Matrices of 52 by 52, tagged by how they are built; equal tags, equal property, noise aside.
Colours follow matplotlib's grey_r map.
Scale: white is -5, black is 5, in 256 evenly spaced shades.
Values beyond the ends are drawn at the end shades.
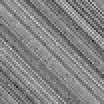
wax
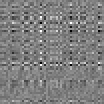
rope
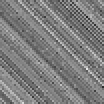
wax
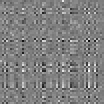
rope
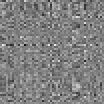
rope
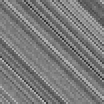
wax
